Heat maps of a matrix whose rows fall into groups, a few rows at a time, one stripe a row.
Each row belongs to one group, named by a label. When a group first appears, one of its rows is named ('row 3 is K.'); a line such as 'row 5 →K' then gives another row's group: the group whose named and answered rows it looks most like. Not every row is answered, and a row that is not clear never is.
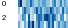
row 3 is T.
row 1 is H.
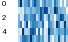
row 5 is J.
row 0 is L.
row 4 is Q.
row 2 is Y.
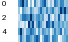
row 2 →J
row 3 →T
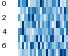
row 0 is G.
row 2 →T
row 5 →H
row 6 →Q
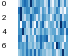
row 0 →J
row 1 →L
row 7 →Y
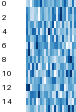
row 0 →T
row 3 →L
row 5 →L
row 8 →Y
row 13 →J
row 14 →G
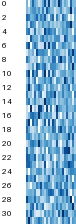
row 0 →H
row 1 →Y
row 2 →L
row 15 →Q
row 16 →J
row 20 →J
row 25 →G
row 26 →T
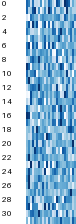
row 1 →G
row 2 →H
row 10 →G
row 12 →J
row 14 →Q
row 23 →Q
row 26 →L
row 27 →Y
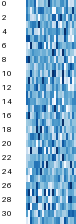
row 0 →G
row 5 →L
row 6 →Q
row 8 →L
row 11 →L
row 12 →L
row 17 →L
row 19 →J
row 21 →Q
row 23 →Y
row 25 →H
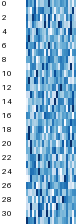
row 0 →G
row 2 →G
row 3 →H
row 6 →G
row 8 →G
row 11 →L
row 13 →Q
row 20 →Y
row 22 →J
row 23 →G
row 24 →J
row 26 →G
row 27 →T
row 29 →Q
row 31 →G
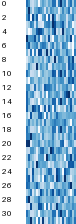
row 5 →G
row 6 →L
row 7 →Q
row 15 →G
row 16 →Q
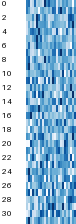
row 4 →J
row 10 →L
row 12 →Y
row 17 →T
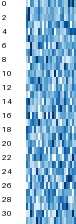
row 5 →L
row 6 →Q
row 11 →J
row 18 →G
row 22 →T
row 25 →Y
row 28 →G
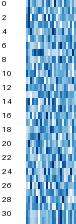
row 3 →L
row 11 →Q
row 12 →L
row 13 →T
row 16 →Q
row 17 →T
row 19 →J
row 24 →H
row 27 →G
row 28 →L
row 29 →T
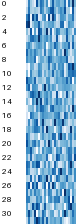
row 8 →G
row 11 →G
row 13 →J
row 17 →L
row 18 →Y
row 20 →G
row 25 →Q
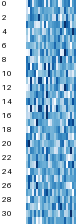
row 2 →J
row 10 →G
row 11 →Q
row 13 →Y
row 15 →Q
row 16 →Y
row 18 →H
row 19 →G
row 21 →Y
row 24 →H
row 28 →H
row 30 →Y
